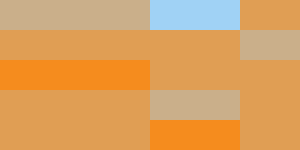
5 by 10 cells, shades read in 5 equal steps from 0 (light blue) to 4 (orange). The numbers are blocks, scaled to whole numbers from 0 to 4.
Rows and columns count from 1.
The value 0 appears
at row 1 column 6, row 1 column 7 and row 1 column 8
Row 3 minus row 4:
1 1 1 1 1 1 1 1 0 0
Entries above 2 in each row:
2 8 10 7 10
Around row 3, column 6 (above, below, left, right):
3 2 4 3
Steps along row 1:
same same same same down same same up same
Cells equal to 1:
0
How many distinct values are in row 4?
2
